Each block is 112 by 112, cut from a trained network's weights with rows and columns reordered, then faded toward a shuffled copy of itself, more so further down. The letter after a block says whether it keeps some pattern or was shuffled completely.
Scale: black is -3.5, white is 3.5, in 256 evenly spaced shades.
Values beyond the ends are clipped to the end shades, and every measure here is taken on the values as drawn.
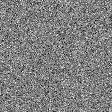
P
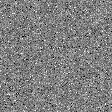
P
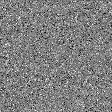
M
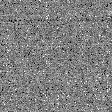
P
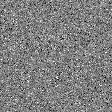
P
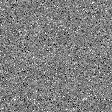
P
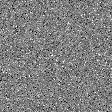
P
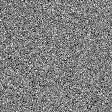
P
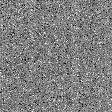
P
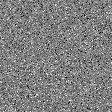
M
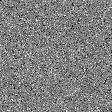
M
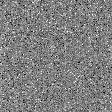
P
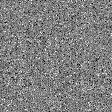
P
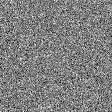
M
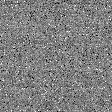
P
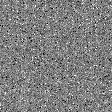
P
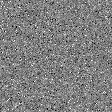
M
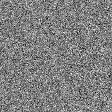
M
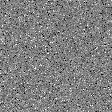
M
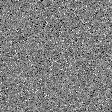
M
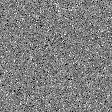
M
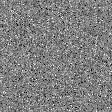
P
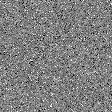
M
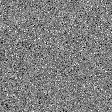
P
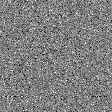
P
